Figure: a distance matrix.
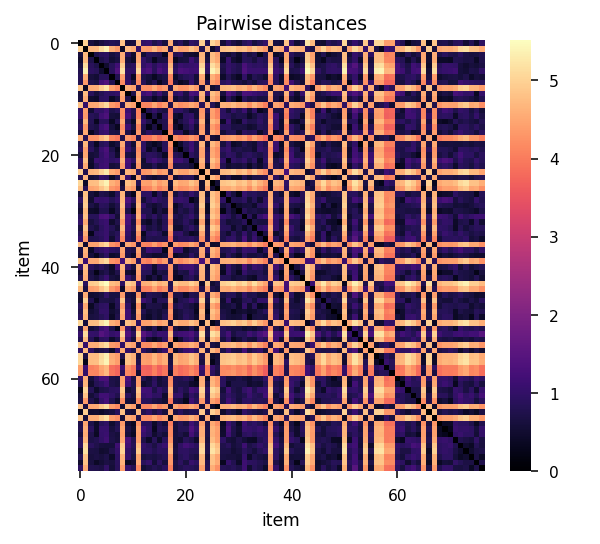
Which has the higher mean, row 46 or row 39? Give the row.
39
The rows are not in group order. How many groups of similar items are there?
2
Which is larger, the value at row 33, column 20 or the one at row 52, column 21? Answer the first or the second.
the second
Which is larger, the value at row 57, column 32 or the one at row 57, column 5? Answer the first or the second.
the second
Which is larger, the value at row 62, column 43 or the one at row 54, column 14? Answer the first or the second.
the first
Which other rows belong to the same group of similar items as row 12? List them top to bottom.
0, 2, 3, 4, 5, 6, 7, 9, 10, 13, 14, 15, 16, 18, 19, 20, 21, 22, 24, 27, 28, 29, 30, 31, 32, 33, 34, 35, 37, 38, 40, 41, 42, 45, 46, 47, 48, 49, 51, 52, 53, 55, 60, 61, 62, 63, 64, 66, 68, 69, 70, 71, 72, 73, 74, 75, 76
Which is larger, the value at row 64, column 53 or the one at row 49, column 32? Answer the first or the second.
the first
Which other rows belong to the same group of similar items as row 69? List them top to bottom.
0, 2, 3, 4, 5, 6, 7, 9, 10, 12, 13, 14, 15, 16, 18, 19, 20, 21, 22, 24, 27, 28, 29, 30, 31, 32, 33, 34, 35, 37, 38, 40, 41, 42, 45, 46, 47, 48, 49, 51, 52, 53, 55, 60, 61, 62, 63, 64, 66, 68, 70, 71, 72, 73, 74, 75, 76
